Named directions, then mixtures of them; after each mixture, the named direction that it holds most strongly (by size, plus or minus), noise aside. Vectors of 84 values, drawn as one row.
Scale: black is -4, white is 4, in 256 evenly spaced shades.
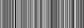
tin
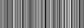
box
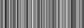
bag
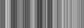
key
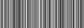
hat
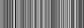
tin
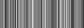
bag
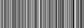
hat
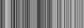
key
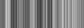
key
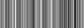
tin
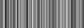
bag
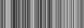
key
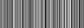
box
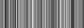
bag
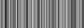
bag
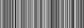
tin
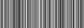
hat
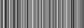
bag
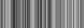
key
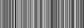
tin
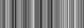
key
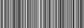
hat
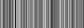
tin
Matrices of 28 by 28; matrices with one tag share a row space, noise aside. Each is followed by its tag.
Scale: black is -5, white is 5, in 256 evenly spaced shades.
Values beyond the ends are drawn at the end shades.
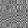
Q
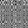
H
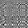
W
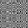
Q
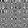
H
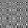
Q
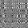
W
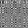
H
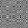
Q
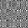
Q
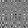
H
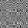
Q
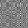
Q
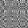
W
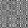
Q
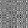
Q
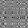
W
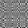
W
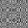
Q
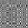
Q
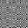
Q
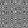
H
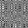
H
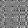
W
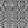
W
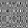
Q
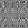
W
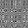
H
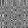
H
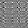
W
